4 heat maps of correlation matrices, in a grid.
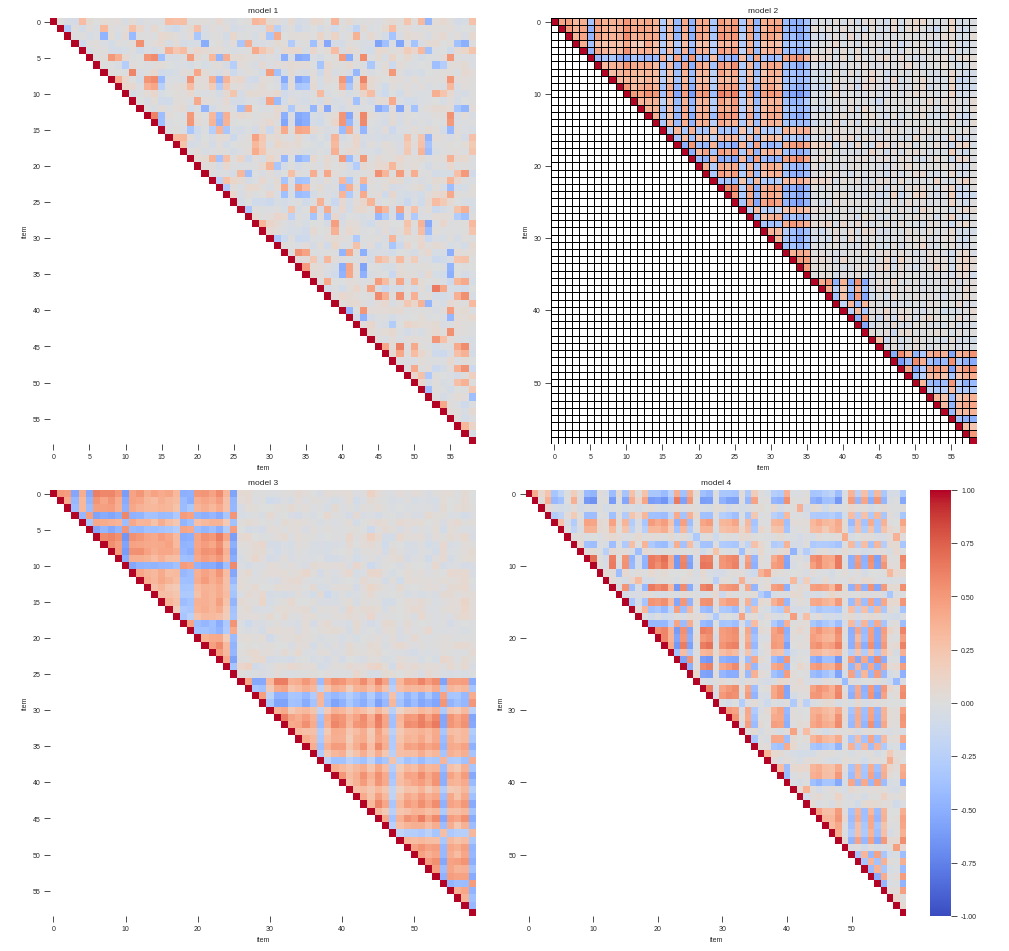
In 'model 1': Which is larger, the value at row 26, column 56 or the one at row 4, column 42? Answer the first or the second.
the first
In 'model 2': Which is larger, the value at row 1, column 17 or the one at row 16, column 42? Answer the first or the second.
the second
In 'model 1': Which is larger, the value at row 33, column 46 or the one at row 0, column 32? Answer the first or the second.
the first
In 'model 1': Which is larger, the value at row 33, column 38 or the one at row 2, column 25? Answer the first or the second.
the first
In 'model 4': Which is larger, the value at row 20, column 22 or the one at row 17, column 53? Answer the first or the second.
the first
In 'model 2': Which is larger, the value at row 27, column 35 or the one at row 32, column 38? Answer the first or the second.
the second
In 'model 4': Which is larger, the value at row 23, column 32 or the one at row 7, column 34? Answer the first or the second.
the second
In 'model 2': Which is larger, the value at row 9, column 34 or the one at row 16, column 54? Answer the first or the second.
the second
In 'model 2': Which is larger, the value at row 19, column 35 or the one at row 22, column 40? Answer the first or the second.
the first
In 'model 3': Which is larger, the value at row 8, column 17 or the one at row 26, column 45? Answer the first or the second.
the second
